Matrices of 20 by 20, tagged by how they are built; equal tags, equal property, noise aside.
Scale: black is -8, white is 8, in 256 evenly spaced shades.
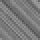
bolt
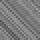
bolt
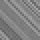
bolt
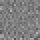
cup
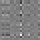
cup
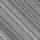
bolt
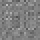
cup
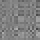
cup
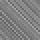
bolt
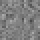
cup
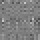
cup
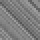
bolt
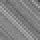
bolt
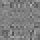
cup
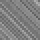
bolt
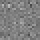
cup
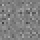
cup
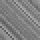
bolt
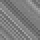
bolt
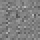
cup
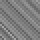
bolt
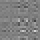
cup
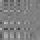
cup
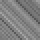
bolt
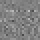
cup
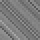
bolt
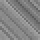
bolt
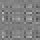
cup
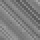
bolt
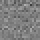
cup
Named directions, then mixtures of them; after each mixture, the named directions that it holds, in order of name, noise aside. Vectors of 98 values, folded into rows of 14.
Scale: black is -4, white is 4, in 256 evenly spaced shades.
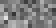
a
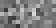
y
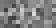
y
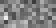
a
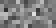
a, y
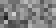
a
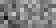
a, y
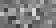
y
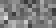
a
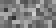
a, y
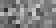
y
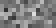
a, y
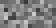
a, y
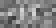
y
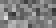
a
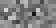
a, y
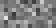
a, y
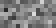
a, y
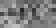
a, y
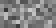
a, y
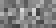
y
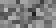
a, y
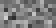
a, y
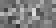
y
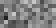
a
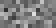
a, y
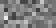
a, y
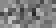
y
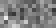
a, y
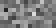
a, y
